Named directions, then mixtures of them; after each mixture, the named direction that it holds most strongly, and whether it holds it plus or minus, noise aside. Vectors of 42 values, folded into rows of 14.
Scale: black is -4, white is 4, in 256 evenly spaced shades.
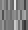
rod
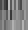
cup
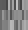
cup, plus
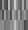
rod, plus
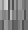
cup, minus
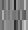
rod, minus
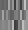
rod, minus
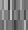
cup, minus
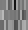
rod, minus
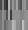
cup, plus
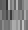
cup, plus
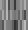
rod, minus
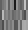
rod, minus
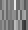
rod, plus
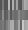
cup, plus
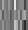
rod, plus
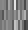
rod, plus
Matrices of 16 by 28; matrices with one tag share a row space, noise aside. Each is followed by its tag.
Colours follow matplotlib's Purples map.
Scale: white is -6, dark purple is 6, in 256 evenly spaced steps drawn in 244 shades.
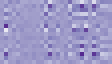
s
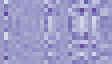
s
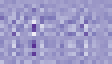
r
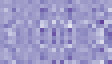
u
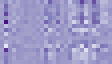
s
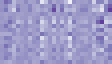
u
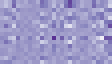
u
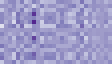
r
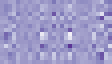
u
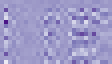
s
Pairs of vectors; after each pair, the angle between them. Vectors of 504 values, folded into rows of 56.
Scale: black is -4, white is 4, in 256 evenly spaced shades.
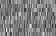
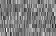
nearly parallel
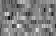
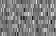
partly opposed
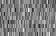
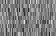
partly opposed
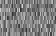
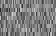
nearly opposite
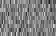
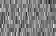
nearly parallel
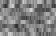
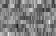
nearly parallel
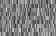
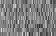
partly opposed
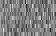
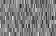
partly aligned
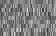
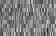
nearly parallel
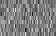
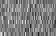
partly aligned
